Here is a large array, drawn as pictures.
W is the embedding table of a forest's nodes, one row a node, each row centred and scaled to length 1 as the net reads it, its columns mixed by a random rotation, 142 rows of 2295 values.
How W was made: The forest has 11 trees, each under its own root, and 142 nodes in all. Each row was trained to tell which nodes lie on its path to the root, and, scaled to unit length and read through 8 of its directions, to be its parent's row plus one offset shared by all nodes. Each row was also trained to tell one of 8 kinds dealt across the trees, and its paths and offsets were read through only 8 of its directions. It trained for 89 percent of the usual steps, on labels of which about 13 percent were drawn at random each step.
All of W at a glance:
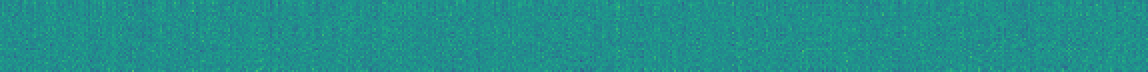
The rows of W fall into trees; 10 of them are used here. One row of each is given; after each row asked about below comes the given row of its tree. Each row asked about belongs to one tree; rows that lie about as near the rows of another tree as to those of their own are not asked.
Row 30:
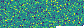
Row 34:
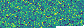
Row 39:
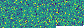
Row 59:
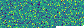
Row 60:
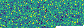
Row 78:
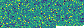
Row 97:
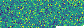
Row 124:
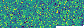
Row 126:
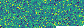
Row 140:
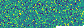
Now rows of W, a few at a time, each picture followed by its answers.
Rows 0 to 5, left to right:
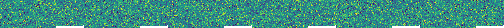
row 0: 59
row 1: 30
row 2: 34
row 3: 140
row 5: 39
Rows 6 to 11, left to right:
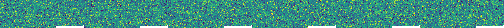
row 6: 59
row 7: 39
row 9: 60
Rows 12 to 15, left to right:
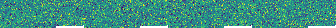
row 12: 59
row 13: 140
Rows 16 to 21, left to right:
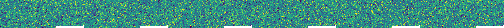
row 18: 30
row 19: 60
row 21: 30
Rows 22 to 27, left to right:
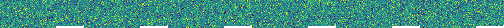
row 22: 30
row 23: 60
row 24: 97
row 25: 78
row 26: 34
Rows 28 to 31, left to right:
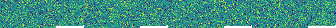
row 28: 140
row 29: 59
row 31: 78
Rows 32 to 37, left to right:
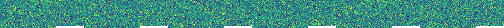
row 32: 30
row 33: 124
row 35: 126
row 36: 30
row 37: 60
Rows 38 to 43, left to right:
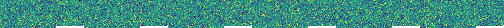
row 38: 78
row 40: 126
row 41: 34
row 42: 59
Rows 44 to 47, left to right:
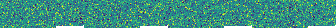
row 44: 34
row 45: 124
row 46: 126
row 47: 140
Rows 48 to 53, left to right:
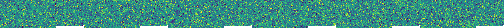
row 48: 30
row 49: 126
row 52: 124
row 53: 124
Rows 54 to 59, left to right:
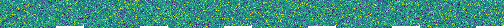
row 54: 78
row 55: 59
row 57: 59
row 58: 78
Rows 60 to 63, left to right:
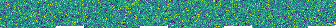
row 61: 59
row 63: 126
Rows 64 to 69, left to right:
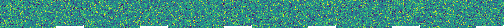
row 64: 30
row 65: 39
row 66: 30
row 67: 60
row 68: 78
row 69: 59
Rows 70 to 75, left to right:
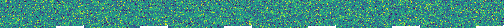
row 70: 140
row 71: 59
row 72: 59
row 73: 39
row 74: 60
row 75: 124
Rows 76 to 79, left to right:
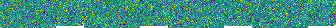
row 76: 126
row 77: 140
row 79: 78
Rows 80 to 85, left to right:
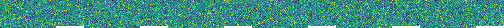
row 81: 39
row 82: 34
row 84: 124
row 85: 140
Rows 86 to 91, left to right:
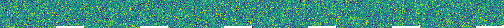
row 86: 39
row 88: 140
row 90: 126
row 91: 126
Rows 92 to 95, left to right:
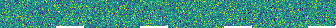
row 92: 140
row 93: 78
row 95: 124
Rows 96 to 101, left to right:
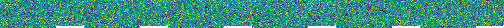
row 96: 126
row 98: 140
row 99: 78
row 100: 97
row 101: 30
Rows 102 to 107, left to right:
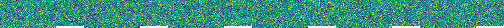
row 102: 30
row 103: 59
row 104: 60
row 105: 78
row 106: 126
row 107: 39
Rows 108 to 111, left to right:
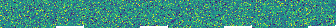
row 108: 126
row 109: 59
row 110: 78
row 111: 34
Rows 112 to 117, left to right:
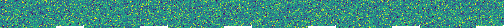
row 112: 140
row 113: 60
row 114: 60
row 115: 30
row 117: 78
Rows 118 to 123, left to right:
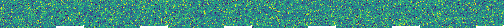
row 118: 59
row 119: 126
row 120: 126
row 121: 126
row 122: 60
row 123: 97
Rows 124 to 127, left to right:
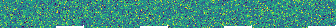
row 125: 59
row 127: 30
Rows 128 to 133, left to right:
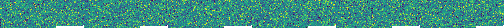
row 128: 39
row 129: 30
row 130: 34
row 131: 78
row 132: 34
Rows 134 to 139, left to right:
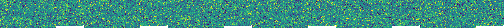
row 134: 126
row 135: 78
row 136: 140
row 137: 78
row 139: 60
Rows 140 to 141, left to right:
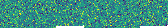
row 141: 30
